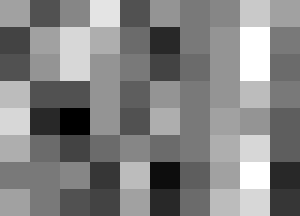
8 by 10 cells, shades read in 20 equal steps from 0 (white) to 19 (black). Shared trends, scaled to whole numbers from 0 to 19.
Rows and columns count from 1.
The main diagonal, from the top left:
7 7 3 8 13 11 12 5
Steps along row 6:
up up down down up down down down up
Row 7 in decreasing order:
18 16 15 12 10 10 9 7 5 0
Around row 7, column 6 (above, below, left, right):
11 16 5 12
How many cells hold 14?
4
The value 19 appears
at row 5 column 3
